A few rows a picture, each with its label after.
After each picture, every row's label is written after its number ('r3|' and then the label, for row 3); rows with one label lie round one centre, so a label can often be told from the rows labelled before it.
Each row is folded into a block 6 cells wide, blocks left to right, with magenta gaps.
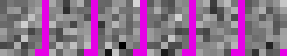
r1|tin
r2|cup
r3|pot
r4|tin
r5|cup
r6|pot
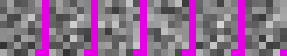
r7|tin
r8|tin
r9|cup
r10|cup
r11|tin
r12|tin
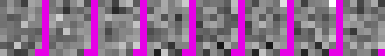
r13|tin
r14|cup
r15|cup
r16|pot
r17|pot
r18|pot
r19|pot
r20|cup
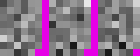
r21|tin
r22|pot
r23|pot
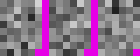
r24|pot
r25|tin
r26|cup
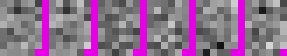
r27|cup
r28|cup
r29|tin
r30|tin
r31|pot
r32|cup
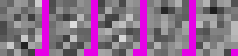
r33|pot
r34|tin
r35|tin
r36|cup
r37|cup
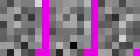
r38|pot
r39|pot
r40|tin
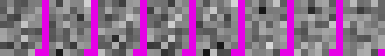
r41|tin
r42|pot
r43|tin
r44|tin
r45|pot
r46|cup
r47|cup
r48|cup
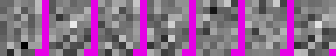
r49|pot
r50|tin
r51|pot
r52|tin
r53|cup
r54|cup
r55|tin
